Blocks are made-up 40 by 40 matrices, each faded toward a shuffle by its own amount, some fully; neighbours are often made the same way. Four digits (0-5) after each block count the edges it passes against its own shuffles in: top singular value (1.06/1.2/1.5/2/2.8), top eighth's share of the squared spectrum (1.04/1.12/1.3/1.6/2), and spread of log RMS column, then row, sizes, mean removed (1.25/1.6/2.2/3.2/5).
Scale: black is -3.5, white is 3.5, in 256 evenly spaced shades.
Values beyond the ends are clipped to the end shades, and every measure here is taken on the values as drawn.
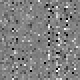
1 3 2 0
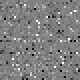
2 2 0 1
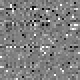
3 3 0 2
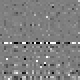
4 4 1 2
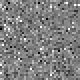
2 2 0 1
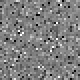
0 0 0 0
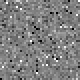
0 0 0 0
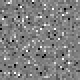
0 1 0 0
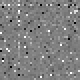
2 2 1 0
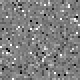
1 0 0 0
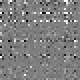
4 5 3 3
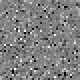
0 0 0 0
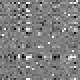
4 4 2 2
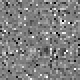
3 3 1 1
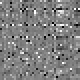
4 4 2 2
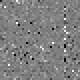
3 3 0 0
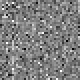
1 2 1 0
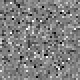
0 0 0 0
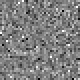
0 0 0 0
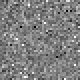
0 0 0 0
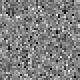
2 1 0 0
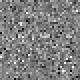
2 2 0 0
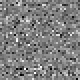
1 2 0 2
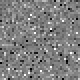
0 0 0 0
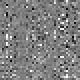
3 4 3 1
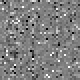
2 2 1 0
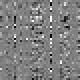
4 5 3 2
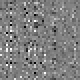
3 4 3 1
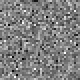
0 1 0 0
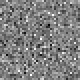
1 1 0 0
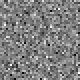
0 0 0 1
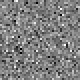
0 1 0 0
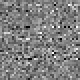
3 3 0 2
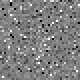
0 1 0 0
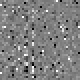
3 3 1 1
